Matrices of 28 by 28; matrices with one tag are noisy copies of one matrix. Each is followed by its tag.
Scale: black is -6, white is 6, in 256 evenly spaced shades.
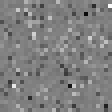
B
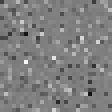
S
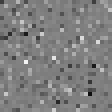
S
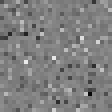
S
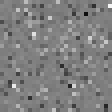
B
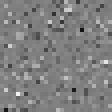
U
